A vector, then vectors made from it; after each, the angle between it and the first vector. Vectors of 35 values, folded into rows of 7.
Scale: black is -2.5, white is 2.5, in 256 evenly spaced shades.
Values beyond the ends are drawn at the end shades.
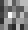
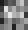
partly aligned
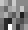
partly opposed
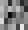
nearly opposite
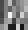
nearly parallel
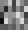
partly aligned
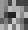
partly opposed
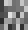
nearly parallel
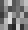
nearly parallel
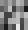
orthogonal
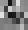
partly opposed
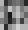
partly opposed
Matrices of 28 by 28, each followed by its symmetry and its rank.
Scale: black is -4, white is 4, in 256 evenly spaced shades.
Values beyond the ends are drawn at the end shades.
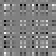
symmetric, rank one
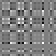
symmetric, rank one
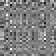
neither, rank three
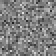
antisymmetric, full rank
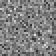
symmetric, full rank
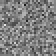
antisymmetric, full rank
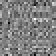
neither, rank five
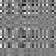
neither, rank two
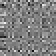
neither, rank three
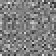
neither, rank five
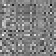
neither, rank five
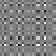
symmetric, rank one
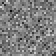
symmetric, full rank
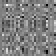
neither, rank three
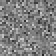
antisymmetric, full rank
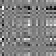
neither, rank two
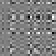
neither, rank two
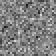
symmetric, full rank
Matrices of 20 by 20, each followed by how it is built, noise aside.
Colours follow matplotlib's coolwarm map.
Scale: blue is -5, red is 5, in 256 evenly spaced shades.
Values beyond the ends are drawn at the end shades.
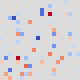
sparse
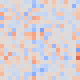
low rank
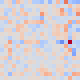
low rank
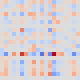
low rank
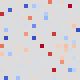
sparse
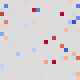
sparse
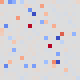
sparse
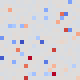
sparse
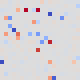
sparse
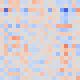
low rank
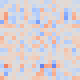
low rank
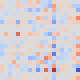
low rank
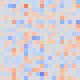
low rank
